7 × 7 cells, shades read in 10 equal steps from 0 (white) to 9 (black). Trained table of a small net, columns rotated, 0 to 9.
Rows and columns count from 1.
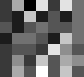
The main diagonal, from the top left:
7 8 6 6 1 3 6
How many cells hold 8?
6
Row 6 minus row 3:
1 -4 1 -3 0 -3 -1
